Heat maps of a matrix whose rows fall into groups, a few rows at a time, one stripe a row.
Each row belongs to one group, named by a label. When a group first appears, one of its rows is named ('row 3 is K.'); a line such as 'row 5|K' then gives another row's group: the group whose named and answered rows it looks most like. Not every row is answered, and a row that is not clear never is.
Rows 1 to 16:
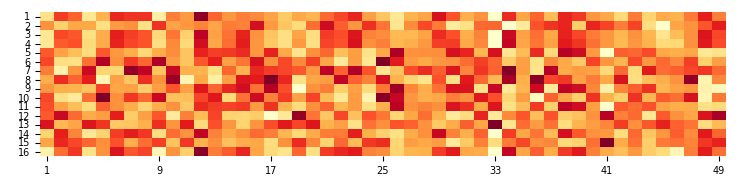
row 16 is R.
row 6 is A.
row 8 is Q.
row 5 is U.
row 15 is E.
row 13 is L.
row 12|E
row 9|U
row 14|R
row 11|U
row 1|R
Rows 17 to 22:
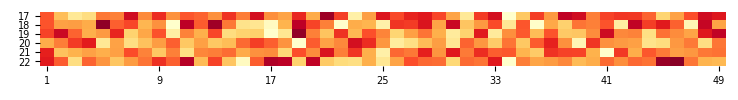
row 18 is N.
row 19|E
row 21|U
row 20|Q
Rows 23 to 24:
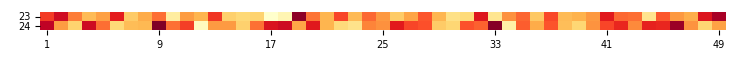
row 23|E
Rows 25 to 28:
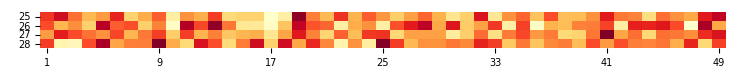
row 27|E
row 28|A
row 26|N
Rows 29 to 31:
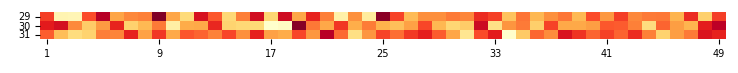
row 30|E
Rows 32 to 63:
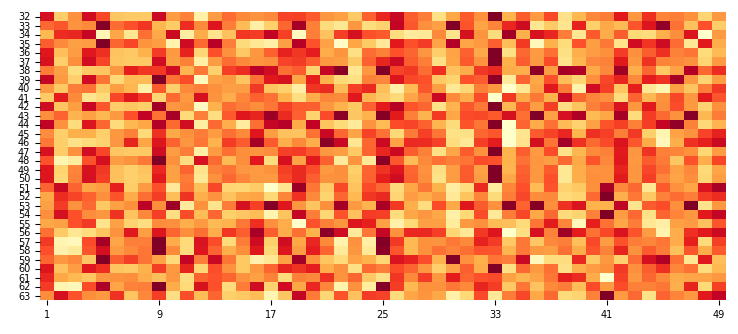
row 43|Q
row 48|A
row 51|E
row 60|L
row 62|A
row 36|L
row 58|A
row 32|L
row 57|A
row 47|L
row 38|Q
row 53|Q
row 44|L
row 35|N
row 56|Q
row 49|L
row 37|L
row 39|L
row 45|Q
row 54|E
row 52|E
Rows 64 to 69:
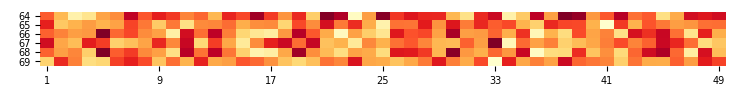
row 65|U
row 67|L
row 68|N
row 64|Q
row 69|R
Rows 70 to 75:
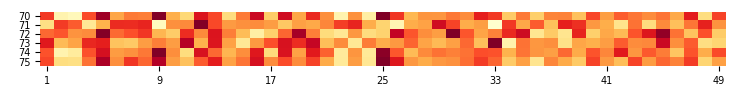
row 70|A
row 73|L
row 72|N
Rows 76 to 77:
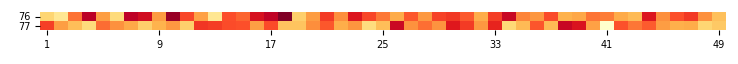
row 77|U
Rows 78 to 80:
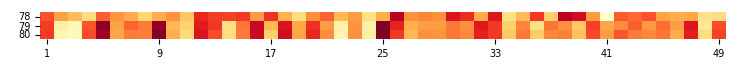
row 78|U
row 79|A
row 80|A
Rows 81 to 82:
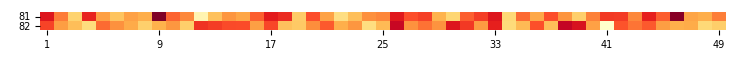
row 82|U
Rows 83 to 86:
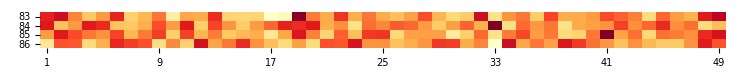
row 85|E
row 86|R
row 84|L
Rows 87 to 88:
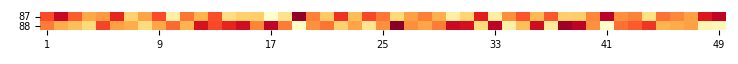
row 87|E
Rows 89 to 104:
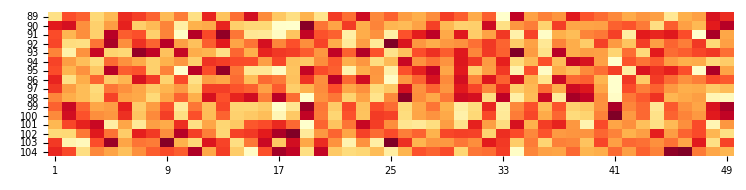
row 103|A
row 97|U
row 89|R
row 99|E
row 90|E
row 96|U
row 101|Q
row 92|A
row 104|L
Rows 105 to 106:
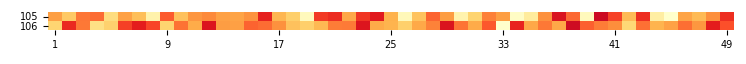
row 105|Q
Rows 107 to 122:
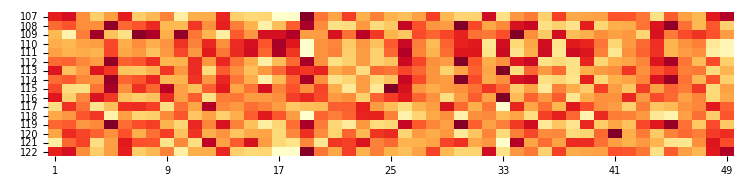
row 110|U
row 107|E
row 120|E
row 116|L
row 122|E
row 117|R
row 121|R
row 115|A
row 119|N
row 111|U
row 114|N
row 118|Q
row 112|N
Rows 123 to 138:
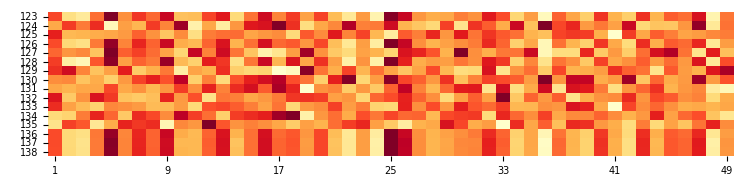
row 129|E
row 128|A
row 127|N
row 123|A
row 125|U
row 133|U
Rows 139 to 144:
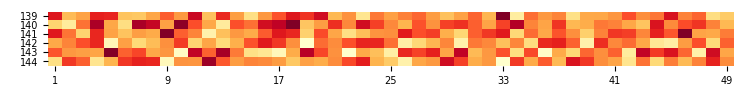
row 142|Q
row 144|R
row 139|L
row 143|N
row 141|L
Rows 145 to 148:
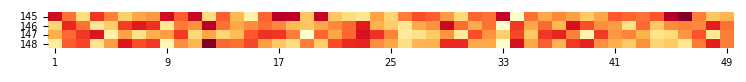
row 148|R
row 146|R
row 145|L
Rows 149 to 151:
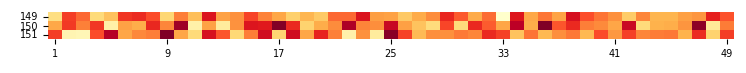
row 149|R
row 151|A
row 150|Q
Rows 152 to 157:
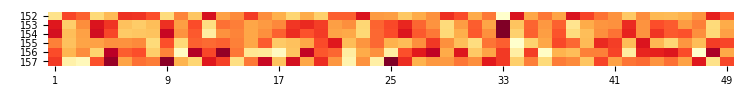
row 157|A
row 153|L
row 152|R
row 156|N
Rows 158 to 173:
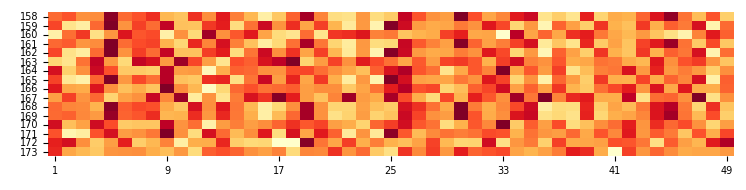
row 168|N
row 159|A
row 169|N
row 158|N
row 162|A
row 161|N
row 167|Q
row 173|U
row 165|A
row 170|L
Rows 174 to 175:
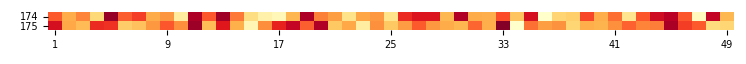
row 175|L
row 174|N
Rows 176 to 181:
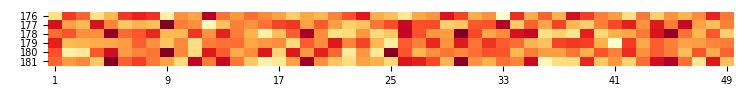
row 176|R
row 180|A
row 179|U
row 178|N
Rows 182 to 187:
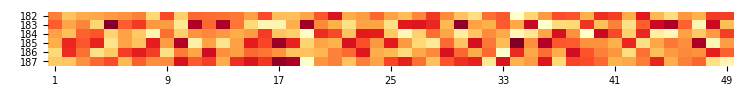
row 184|Q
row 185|Q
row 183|N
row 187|U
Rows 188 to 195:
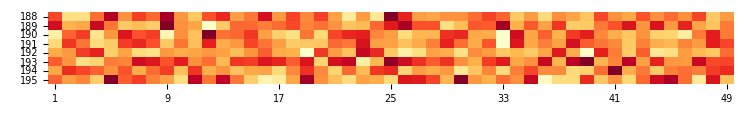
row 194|E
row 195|N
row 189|L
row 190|R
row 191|R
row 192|Q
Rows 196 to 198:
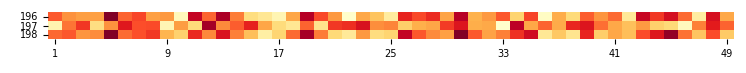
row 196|N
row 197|R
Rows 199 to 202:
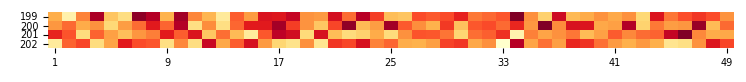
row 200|Q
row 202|R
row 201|L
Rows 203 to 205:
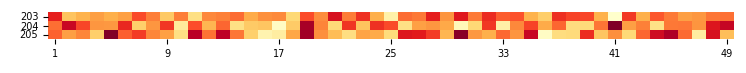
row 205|N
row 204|E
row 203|U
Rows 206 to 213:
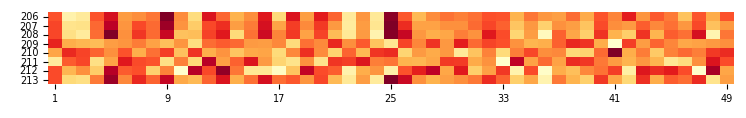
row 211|R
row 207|A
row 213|A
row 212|N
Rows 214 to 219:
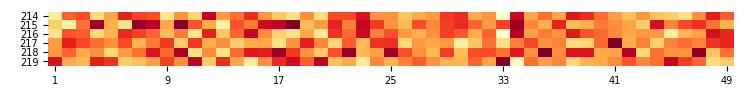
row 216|R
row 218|Q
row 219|L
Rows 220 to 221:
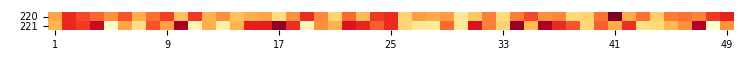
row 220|E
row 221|Q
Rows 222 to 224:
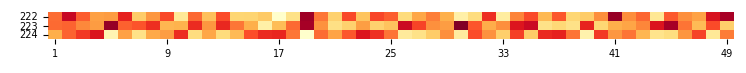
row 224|Q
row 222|E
